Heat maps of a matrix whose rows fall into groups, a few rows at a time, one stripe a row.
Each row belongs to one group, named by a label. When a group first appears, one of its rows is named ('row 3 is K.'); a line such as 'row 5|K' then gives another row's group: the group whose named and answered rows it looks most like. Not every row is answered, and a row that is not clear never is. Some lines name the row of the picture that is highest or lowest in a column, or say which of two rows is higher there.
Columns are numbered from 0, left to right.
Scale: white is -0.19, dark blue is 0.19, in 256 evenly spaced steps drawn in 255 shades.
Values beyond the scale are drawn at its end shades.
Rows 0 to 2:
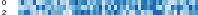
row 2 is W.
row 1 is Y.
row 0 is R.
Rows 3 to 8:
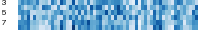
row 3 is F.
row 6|R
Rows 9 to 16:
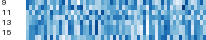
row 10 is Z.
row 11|F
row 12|R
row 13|F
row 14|F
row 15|F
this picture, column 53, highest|9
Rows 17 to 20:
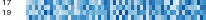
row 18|R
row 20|R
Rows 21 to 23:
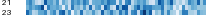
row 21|Y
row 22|R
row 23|Z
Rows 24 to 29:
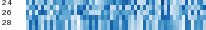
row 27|W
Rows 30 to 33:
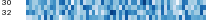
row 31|R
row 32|Z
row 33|Y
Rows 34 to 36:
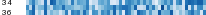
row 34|Y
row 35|Z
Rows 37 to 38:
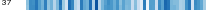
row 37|F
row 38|F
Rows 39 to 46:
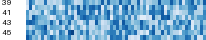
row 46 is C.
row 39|Y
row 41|R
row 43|C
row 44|C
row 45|Z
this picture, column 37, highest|39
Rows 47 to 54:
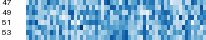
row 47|R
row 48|Z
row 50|Y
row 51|W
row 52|F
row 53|C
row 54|F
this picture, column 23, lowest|48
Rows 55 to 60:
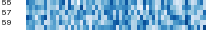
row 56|F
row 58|C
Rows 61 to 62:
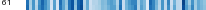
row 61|Z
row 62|Z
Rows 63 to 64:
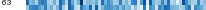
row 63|Z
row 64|F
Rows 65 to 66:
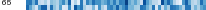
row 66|C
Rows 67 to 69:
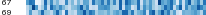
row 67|Y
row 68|Y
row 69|R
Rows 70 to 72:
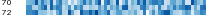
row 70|R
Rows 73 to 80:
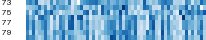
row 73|W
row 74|F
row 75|Y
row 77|Z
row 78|Z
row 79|Z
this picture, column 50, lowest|75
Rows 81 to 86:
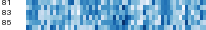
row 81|W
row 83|W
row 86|C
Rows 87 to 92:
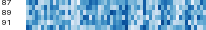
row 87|W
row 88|Y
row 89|F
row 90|Y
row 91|W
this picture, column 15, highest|90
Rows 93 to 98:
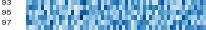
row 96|Z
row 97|C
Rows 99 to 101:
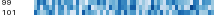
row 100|F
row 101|C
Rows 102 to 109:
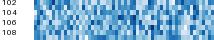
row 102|C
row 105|F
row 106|R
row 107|Z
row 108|R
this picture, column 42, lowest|107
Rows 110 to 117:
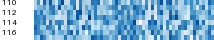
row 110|R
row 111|R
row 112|Z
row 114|C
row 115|C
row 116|Z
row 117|W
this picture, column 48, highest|115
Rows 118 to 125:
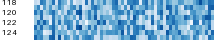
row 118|Y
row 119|R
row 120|Z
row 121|Y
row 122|F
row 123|Z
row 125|C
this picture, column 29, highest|124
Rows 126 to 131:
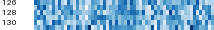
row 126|C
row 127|F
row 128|Z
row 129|W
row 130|Y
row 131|F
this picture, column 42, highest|128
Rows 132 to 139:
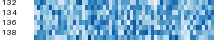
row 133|R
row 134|Y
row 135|Y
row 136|R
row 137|Y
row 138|R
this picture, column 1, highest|133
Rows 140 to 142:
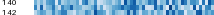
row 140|C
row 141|Z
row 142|Y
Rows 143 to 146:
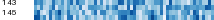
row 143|Z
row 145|C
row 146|C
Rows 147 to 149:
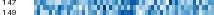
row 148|F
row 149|C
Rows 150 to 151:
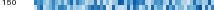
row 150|Z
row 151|Y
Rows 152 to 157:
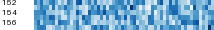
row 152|Z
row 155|C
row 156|C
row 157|W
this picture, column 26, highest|153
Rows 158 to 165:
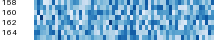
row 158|Y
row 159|R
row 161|Y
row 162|Z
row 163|R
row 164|C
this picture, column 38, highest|164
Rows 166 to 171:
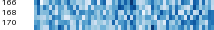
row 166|C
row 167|F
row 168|R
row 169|Y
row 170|C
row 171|C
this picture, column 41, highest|169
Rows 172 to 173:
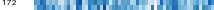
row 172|W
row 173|F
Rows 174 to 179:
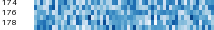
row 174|Y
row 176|R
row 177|F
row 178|F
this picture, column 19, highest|176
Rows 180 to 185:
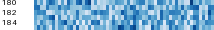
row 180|Z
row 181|C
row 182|W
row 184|Y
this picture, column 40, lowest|180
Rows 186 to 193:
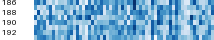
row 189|Z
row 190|R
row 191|W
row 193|F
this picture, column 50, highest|193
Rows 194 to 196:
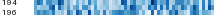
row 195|C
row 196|F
